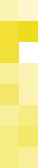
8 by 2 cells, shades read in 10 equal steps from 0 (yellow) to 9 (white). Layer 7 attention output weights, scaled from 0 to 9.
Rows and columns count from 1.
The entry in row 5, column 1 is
3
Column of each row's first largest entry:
2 1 2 2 2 1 1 2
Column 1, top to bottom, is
6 1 1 5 3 5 4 4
